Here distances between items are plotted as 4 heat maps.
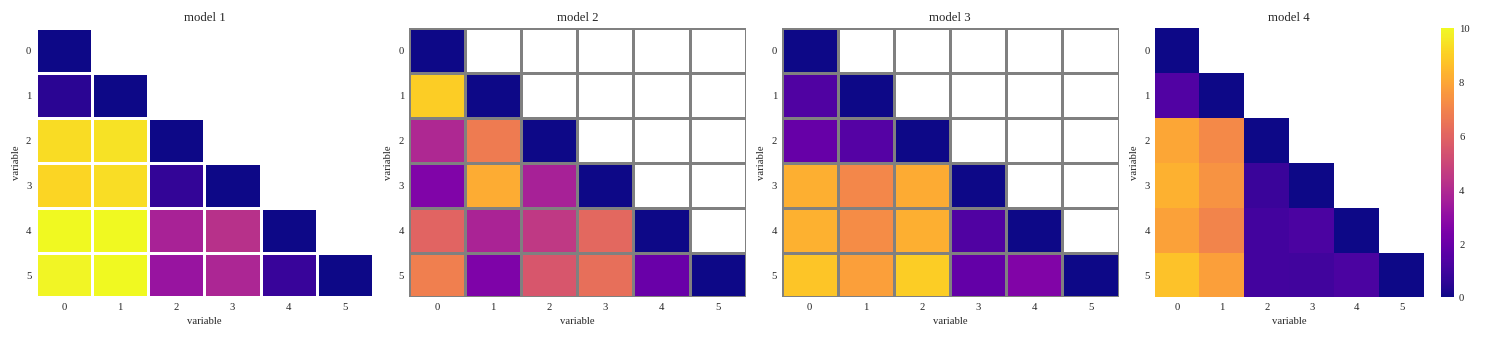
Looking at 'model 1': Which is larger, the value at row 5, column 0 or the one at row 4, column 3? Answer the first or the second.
the first
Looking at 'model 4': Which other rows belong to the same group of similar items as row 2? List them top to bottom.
3, 4, 5
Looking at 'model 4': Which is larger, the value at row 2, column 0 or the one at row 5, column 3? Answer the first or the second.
the first
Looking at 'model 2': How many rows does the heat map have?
6
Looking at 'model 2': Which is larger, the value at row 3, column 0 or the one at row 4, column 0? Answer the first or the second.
the second
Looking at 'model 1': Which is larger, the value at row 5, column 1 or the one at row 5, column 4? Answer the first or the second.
the first
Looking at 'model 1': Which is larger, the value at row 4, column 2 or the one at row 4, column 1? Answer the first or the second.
the second
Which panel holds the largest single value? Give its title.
model 1
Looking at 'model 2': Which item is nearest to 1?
5
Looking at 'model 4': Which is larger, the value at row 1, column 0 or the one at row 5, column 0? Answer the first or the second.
the second
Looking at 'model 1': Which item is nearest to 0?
1
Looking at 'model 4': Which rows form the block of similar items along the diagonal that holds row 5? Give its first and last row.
2 to 5
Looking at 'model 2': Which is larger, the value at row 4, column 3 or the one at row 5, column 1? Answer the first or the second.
the first
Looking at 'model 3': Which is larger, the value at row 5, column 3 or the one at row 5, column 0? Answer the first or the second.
the second
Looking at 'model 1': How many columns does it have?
6
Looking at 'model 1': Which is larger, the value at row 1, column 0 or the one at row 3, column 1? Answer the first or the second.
the second
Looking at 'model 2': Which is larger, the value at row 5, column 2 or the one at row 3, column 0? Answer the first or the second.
the first
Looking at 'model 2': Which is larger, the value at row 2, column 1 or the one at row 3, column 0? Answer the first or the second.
the first
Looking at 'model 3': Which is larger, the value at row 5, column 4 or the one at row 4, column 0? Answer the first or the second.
the second
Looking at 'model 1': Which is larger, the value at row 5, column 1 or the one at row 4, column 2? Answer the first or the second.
the first
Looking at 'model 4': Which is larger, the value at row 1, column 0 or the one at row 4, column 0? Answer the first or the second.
the second
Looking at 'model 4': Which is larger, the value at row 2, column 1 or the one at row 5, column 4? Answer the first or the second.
the first
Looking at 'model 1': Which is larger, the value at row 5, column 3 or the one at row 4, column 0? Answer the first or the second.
the second
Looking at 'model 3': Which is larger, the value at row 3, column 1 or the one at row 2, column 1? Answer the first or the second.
the first
